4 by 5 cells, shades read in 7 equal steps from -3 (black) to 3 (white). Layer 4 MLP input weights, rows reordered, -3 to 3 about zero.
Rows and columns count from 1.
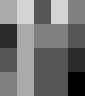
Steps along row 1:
up down up down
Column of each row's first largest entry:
2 2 2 2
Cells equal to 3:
0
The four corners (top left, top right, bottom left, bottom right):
1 0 0 -3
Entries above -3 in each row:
5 5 5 4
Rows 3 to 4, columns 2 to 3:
1 -1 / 1 -1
